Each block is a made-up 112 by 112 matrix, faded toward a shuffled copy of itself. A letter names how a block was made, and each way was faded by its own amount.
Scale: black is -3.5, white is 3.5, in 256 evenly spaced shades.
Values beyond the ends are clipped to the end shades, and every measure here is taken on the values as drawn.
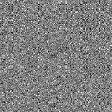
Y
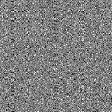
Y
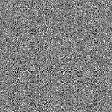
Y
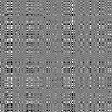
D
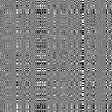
D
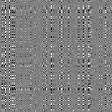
D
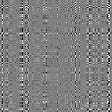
D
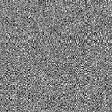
Y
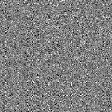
Y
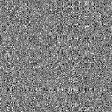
Y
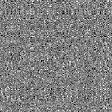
Y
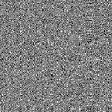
Y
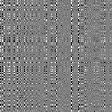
D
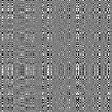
D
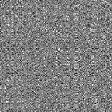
Y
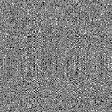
Y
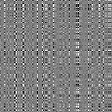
D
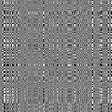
D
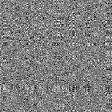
Y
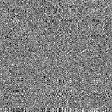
Y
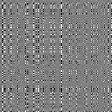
D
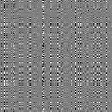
D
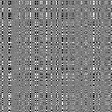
D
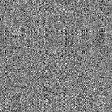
Y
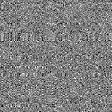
Y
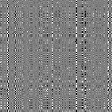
D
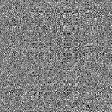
Y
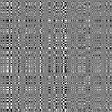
D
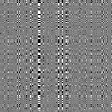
D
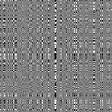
D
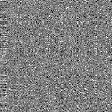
Y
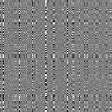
D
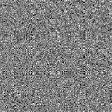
Y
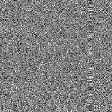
Y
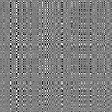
D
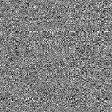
Y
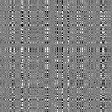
D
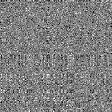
Y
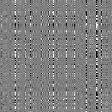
D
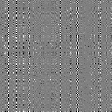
D
